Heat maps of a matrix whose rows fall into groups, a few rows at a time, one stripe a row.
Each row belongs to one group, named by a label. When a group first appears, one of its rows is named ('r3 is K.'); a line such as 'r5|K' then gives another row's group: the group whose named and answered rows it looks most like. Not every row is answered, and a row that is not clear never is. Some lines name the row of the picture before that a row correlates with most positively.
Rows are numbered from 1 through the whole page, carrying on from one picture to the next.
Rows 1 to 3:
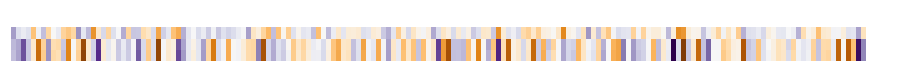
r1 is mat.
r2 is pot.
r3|pot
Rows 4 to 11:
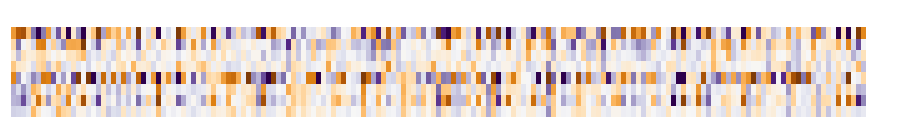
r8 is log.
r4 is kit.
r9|pot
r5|pot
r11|pot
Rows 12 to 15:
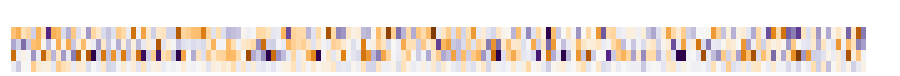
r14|log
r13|pot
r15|pot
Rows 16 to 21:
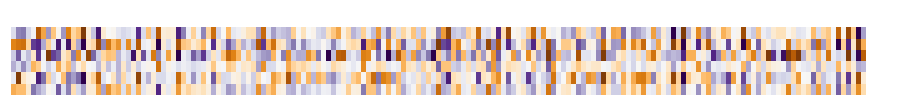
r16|pot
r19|pot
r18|log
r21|kit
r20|kit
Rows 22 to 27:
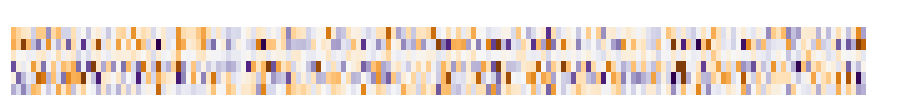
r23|kit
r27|pot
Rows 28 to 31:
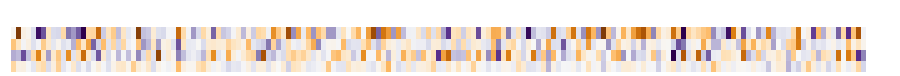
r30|pot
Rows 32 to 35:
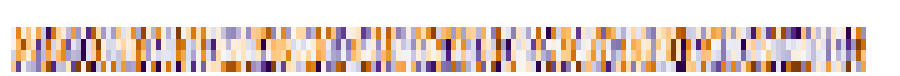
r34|kit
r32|mat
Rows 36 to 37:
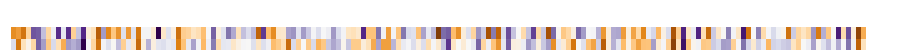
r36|kit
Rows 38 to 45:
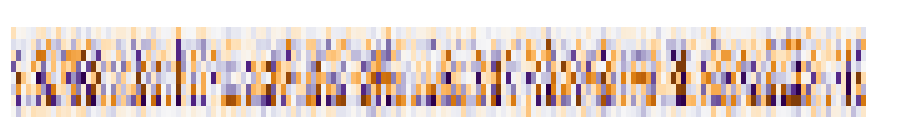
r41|mat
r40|pot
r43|mat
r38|mat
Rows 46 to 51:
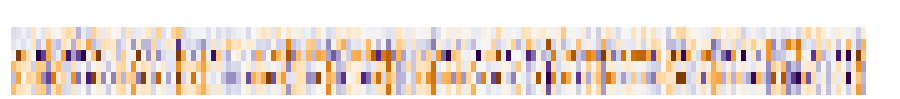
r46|mat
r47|log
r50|mat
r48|kit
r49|mat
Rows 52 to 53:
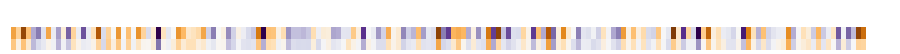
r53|kit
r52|kit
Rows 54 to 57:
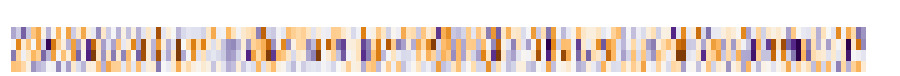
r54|pot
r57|kit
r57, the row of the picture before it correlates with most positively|53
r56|mat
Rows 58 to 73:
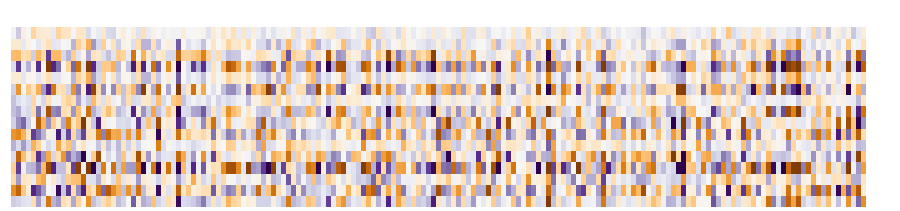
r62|log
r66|pot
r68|pot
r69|kit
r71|pot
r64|mat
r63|mat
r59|log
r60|mat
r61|log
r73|log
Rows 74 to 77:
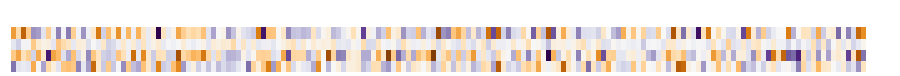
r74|kit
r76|mat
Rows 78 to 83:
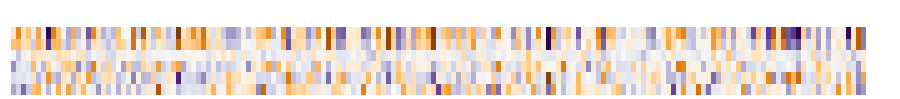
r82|log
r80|pot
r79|mat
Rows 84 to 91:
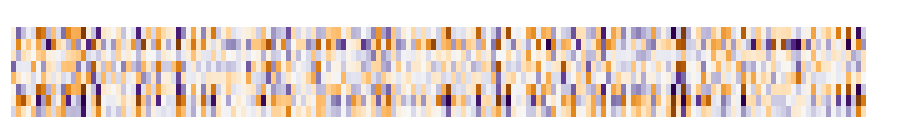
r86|pot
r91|kit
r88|log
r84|pot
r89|pot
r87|mat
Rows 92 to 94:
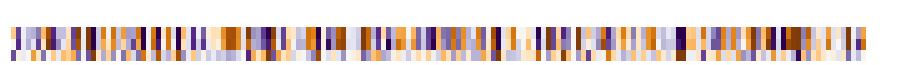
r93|log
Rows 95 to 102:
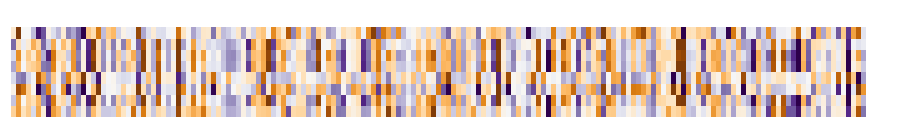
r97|mat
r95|kit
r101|mat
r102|mat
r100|kit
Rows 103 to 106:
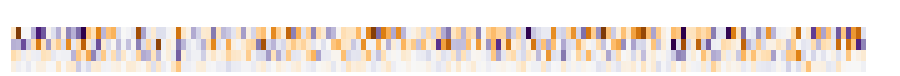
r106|mat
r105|log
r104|pot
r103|kit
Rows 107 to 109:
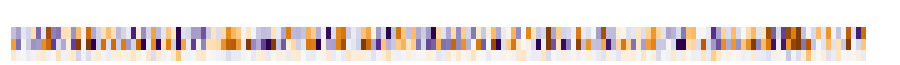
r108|log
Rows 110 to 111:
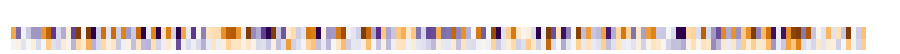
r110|log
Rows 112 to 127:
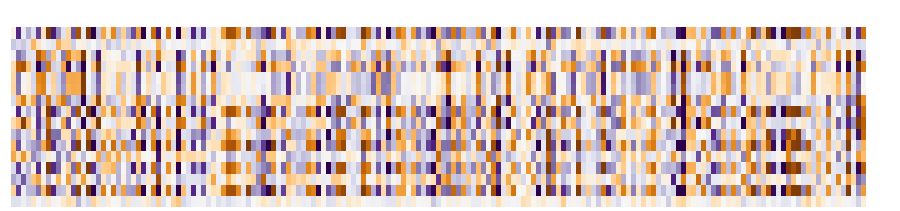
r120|kit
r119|log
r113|pot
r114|pot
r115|kit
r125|pot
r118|kit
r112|log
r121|log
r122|log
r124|log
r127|mat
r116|pot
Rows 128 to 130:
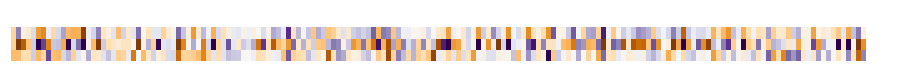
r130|mat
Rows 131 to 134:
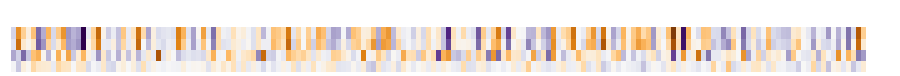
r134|pot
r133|pot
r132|kit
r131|kit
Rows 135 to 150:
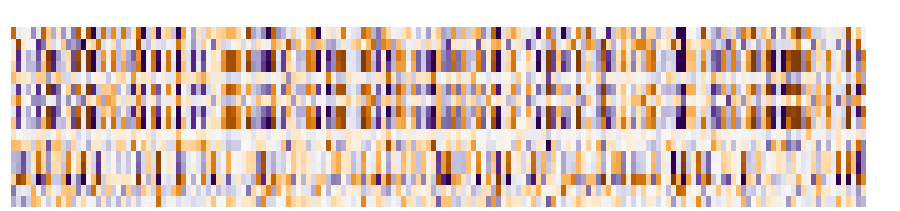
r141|kit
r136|kit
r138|log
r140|log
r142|log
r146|pot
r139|mat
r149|mat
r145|mat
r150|pot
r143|log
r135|log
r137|log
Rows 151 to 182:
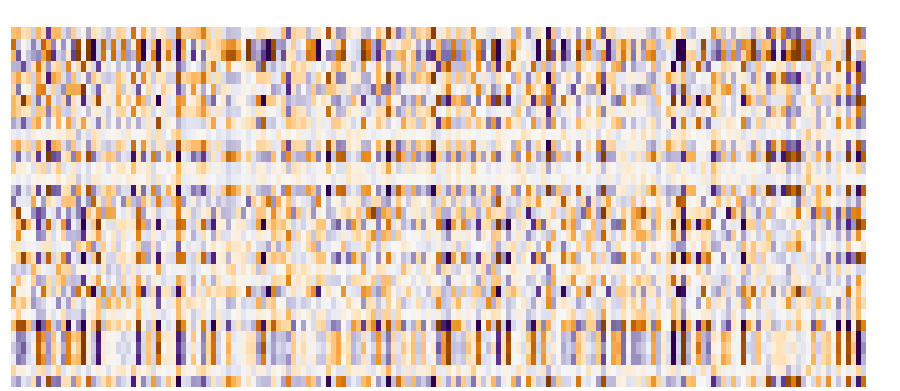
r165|log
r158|mat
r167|kit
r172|pot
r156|pot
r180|pot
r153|log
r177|kit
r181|mat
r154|pot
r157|kit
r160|mat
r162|log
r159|pot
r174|log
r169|kit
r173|kit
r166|mat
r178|pot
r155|mat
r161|mat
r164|mat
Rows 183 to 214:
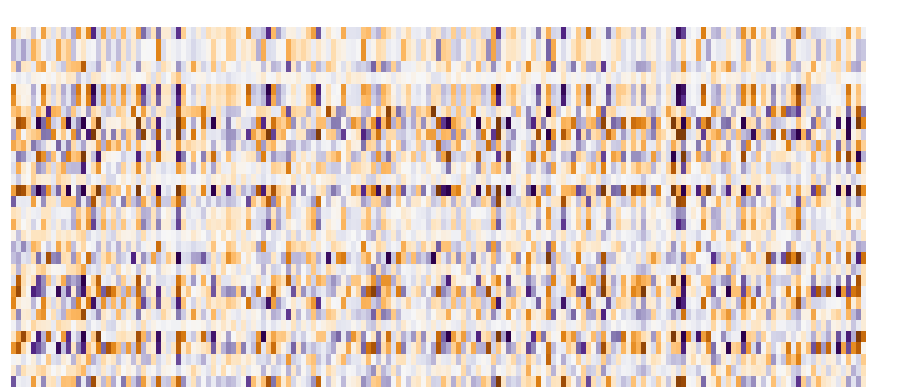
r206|kit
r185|pot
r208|pot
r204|pot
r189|log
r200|log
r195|kit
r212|log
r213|pot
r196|pot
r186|pot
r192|mat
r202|pot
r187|mat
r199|log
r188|log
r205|kit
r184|pot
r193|kit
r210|kit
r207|log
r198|mat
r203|log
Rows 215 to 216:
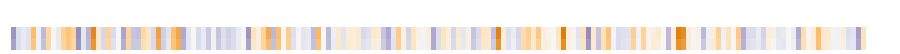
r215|mat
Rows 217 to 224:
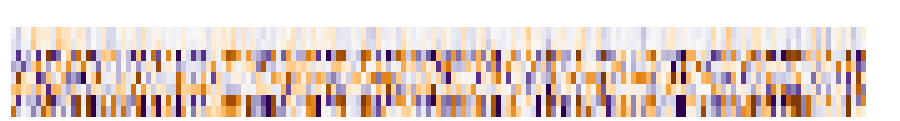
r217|pot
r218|pot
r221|kit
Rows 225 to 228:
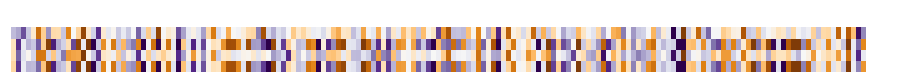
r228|log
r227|pot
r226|log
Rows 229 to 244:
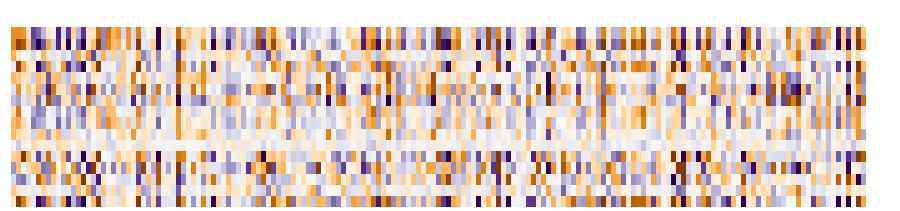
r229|kit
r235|log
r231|log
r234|mat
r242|pot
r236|kit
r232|kit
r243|log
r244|kit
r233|mat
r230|kit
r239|pot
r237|kit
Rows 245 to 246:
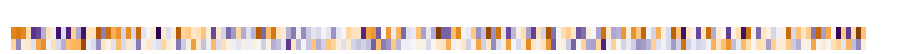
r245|kit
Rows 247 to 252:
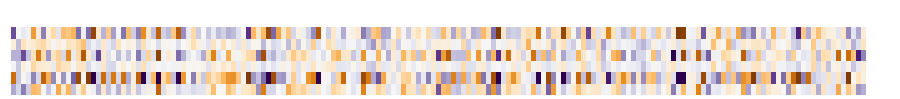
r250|pot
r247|mat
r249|pot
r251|log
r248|pot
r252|pot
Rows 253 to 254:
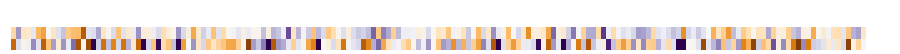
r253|pot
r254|log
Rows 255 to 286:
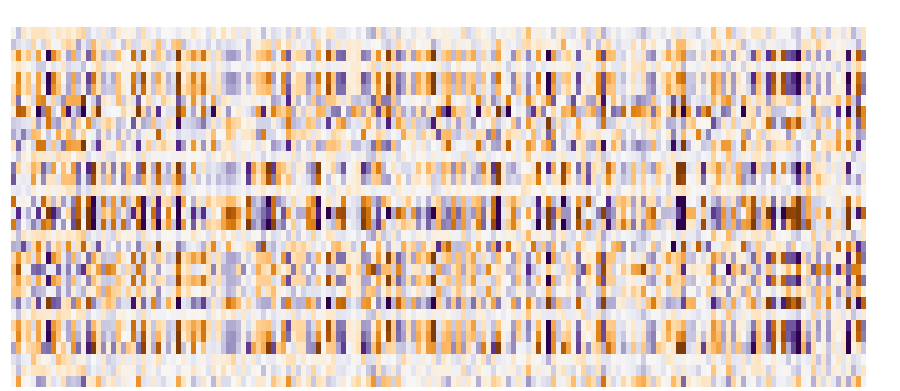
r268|mat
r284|pot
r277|mat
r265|pot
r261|pot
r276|kit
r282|mat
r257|mat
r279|log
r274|pot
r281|mat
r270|log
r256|mat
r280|pot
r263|log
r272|log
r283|mat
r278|kit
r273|pot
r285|pot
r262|kit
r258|kit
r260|mat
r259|mat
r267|mat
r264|pot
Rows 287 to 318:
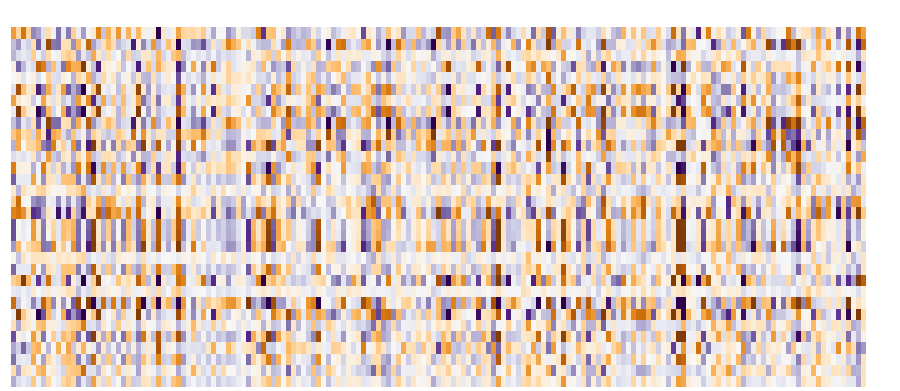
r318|mat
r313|pot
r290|pot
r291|log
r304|mat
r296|mat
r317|pot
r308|mat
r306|mat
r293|log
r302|kit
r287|kit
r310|mat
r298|log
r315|pot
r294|kit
